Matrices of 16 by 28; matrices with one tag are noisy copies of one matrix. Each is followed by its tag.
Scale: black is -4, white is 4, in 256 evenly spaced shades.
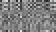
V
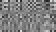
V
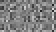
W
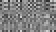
V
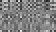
V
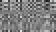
V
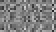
W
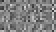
W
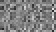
W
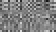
V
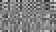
V
